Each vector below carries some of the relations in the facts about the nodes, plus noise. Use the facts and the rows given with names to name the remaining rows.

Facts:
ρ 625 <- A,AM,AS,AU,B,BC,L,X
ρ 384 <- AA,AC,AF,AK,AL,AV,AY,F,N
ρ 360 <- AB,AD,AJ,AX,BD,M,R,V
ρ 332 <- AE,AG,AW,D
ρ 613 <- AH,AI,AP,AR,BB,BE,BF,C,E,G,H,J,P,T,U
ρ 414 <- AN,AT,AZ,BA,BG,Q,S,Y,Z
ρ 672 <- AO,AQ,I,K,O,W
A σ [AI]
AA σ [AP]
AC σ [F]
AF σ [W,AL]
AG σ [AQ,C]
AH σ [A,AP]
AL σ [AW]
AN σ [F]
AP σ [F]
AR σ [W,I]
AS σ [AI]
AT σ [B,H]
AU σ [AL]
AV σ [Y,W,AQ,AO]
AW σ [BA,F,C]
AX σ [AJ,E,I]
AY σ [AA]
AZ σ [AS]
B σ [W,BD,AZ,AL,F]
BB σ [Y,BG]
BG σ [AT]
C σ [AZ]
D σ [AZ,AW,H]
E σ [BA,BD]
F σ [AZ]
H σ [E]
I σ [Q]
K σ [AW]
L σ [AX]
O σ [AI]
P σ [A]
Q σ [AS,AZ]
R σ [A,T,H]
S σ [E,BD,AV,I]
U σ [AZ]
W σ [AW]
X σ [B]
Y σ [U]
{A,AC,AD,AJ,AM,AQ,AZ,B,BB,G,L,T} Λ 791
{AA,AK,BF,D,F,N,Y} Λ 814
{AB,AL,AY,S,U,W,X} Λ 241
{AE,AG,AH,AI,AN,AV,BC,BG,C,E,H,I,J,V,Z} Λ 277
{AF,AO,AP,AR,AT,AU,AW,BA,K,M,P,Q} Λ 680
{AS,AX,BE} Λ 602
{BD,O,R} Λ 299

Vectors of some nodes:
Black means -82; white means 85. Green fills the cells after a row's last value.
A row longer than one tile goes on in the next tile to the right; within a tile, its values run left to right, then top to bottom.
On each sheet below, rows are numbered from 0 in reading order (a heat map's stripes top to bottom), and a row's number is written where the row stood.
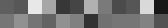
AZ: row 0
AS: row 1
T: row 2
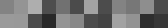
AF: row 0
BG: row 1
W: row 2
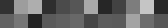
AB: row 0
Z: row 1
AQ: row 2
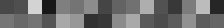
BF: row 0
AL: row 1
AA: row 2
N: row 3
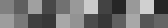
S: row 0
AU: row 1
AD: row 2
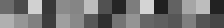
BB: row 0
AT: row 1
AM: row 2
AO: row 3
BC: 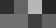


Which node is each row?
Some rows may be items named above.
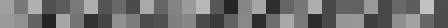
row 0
AW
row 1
X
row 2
AN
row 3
O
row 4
V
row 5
X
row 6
AV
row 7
Y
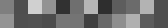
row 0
U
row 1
BC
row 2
AA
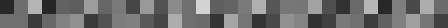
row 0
BC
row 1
I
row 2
AG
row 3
AP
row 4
X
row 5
AY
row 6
BC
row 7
D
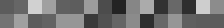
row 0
F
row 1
AV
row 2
V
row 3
C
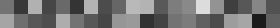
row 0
AH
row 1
AH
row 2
R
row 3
Q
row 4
AX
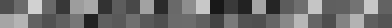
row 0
B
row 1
AB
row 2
AE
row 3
BA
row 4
BE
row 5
AC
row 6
AC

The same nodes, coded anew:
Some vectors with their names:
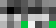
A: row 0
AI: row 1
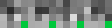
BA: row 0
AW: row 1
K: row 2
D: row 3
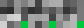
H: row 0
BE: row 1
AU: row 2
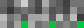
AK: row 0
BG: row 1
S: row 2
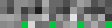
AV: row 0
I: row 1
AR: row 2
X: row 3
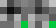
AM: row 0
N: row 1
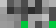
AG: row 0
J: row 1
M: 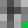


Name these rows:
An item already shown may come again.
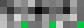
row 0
BA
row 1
AM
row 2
I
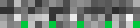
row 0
AQ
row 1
AH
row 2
BB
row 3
X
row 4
AP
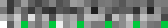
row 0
O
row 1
AY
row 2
F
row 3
AX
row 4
AC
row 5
AX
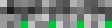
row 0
BC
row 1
C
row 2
Y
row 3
AA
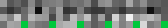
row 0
B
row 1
AX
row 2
AW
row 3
AB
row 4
AZ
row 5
AS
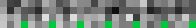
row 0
R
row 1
AO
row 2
BA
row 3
AN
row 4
U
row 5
AE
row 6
B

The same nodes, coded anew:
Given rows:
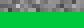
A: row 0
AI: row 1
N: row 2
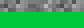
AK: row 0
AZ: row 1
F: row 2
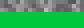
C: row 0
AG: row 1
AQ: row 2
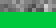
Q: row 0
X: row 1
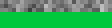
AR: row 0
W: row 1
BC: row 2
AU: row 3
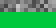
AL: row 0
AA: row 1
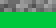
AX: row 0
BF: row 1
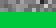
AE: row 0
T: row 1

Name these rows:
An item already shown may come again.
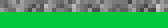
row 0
AG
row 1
AB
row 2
BB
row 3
AS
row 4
AO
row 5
X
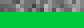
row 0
AQ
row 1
U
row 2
AG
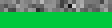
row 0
AS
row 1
O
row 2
AY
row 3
AO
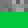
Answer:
BG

